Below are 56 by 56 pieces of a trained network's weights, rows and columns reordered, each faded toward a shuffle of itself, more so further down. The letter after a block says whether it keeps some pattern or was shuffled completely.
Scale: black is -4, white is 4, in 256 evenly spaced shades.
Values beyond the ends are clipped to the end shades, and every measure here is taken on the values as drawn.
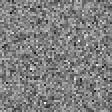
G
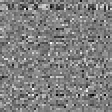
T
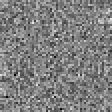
T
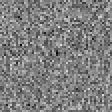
T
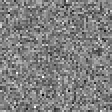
G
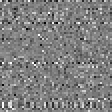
T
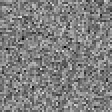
G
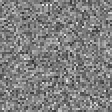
G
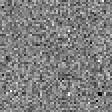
T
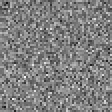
G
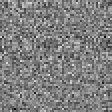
T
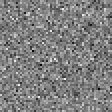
G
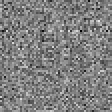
T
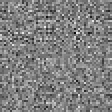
T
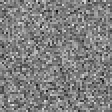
G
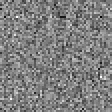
T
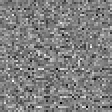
T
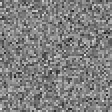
G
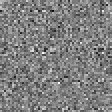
T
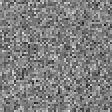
T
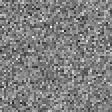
G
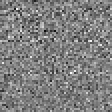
T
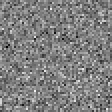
G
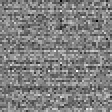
T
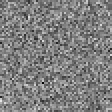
G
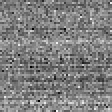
T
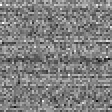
T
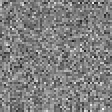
T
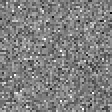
G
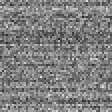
T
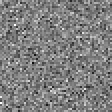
G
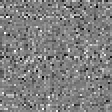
T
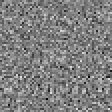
T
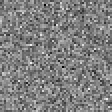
G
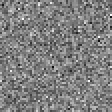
G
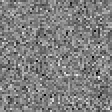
T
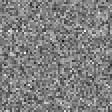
G
